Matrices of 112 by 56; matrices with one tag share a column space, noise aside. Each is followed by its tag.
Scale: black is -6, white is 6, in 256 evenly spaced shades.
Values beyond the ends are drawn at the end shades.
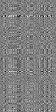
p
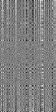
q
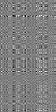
p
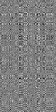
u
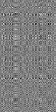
u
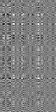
u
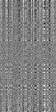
q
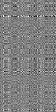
p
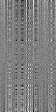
q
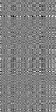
p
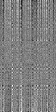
q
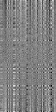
q
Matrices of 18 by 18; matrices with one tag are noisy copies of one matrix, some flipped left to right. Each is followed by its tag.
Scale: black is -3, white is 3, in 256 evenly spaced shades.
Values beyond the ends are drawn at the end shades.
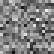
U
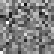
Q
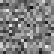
U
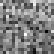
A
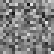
Q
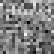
A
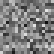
U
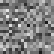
U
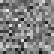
U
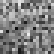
A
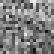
A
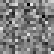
Q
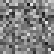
Q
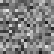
U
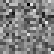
Q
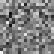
Q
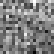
A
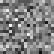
U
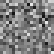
Q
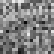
A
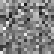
Q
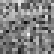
A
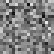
Q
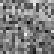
A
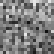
A
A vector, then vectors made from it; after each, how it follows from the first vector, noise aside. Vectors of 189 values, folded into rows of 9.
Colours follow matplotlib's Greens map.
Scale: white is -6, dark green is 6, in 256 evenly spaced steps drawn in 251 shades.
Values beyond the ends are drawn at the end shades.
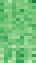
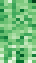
scaled up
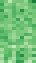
copied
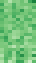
copied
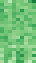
copied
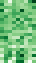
scaled up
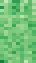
reversed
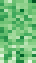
scaled up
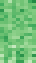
copied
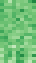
copied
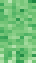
copied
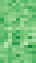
wrapped around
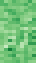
wrapped around
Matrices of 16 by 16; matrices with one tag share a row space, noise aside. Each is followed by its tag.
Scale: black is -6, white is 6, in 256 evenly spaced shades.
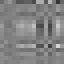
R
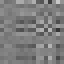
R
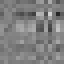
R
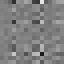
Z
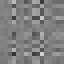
Z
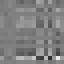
R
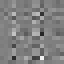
Z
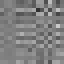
R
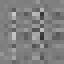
Z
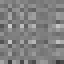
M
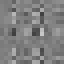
Z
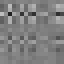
M
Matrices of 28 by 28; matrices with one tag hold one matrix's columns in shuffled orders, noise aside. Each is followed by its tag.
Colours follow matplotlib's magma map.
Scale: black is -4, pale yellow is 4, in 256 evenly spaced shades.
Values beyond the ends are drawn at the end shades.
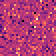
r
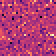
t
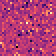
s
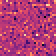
t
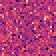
r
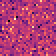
r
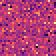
s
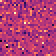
s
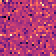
t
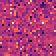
s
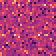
t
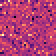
t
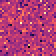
s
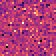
s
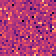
r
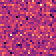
t
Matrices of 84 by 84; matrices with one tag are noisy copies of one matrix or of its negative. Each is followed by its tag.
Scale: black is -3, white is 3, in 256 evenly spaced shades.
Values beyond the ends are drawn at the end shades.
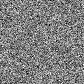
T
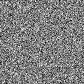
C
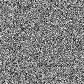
C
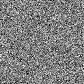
T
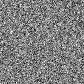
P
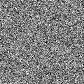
T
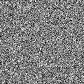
C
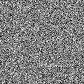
C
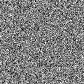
C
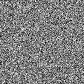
C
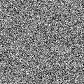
T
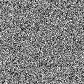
C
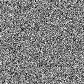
C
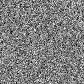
P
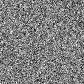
P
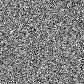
P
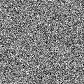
T
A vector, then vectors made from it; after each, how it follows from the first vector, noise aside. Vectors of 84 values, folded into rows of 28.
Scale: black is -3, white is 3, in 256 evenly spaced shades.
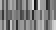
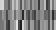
reversed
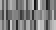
copied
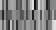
copied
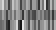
reversed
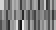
reversed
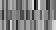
copied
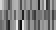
reversed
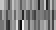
reversed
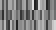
copied
